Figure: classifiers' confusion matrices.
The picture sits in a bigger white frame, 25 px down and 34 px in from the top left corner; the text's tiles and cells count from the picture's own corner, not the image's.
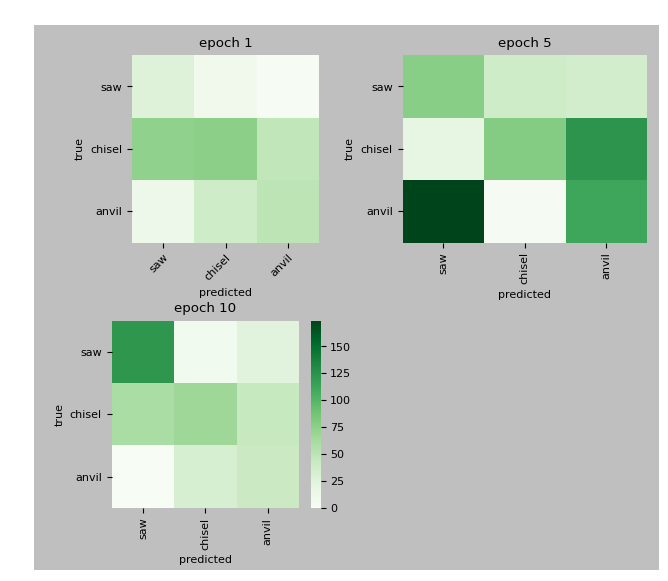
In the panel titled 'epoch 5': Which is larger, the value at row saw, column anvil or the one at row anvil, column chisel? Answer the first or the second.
the first
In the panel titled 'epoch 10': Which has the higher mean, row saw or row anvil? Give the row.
saw
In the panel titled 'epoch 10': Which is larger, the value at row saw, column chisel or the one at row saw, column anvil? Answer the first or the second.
the second
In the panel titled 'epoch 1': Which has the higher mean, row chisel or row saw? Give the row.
chisel
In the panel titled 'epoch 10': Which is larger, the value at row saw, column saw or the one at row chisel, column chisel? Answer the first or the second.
the first
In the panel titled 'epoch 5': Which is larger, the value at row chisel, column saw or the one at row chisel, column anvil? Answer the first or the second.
the second
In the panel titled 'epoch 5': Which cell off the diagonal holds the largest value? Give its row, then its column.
anvil, saw
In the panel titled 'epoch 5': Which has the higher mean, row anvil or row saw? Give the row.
anvil
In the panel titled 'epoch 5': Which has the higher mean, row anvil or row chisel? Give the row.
anvil
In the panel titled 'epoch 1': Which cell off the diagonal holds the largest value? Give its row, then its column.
chisel, saw
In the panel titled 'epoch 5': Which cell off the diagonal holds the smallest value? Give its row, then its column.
anvil, chisel
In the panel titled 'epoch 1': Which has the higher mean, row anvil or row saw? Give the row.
anvil
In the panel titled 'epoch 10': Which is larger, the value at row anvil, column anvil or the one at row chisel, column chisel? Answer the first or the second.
the second
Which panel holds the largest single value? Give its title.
epoch 5
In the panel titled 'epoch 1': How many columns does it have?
3
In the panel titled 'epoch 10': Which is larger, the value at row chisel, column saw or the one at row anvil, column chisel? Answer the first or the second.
the first
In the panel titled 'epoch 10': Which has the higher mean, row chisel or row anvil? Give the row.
chisel
